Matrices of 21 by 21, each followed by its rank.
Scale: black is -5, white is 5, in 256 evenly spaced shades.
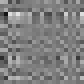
two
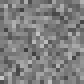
full rank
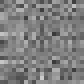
three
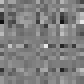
two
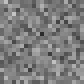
full rank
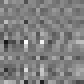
two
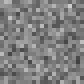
full rank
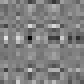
two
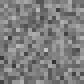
full rank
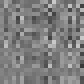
three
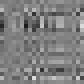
two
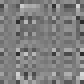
two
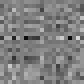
three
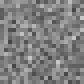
full rank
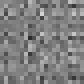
three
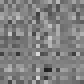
three
